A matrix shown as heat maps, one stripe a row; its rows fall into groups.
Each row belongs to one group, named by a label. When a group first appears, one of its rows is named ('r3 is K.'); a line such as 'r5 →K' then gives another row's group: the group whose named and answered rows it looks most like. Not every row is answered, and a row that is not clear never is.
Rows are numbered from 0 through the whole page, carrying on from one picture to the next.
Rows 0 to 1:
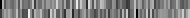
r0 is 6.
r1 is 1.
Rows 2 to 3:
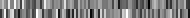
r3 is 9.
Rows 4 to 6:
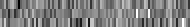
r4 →9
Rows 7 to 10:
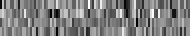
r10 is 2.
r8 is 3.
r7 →6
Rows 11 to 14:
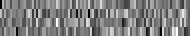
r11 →6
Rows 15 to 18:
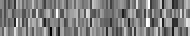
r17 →1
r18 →2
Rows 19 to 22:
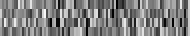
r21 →2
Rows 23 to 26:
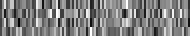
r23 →9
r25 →9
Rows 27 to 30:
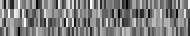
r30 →9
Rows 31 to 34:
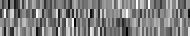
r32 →9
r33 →3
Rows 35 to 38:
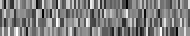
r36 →9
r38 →1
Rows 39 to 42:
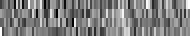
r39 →1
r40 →2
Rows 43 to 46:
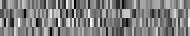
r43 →3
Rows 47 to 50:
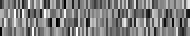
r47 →1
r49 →2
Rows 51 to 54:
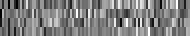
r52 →6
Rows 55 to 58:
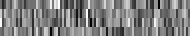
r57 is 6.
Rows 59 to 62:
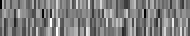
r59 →6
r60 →9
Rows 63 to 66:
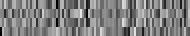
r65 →2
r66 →6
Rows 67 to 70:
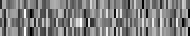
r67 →6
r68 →3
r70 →3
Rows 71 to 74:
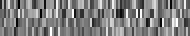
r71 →6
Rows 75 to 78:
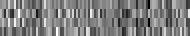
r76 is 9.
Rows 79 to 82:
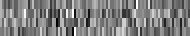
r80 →3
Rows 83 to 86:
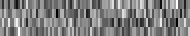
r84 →2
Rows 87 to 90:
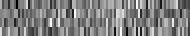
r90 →3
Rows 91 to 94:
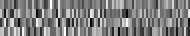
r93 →9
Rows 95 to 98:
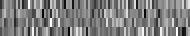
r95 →1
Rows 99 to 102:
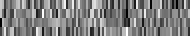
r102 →9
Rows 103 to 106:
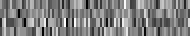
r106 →9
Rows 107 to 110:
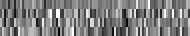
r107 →1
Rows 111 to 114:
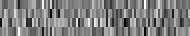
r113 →6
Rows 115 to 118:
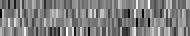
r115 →1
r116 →6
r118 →3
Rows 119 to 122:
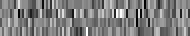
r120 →3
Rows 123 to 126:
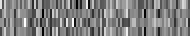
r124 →9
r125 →3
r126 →9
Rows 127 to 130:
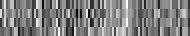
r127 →9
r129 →9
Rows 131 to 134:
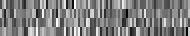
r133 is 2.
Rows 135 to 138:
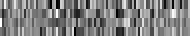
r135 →2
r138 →3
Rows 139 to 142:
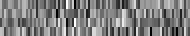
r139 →3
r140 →2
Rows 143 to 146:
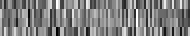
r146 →2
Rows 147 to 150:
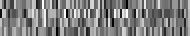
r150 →2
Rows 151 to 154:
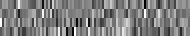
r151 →9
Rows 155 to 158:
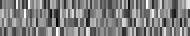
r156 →3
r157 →2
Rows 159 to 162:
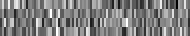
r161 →9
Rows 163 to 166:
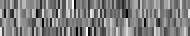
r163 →3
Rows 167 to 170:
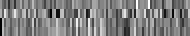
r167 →1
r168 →2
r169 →6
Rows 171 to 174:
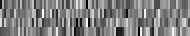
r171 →6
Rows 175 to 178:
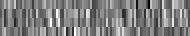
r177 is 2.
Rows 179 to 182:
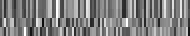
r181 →9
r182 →3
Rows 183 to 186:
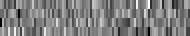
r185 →6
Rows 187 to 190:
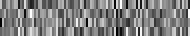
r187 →3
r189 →6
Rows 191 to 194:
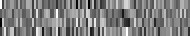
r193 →6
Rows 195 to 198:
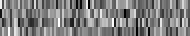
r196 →6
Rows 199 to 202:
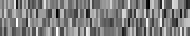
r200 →2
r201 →1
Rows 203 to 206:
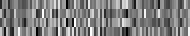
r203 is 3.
